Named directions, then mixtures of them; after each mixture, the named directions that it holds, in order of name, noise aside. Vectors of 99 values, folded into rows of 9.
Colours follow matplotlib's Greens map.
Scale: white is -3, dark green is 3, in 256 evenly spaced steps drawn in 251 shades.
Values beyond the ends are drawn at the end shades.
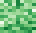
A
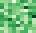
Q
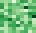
Q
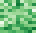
A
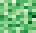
A, Q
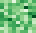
Q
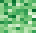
A, Q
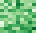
A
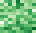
A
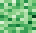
A, Q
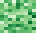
A, Q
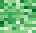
A, Q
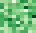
Q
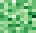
A, Q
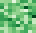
Q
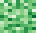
A, Q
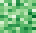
A, Q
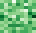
A, Q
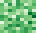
A, Q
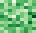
A, Q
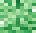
A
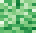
A
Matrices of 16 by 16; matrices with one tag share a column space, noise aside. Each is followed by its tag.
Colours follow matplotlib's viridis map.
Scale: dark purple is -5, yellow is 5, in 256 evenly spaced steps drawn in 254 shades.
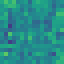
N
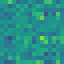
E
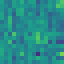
N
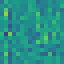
N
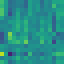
N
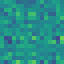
E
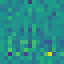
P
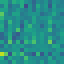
N
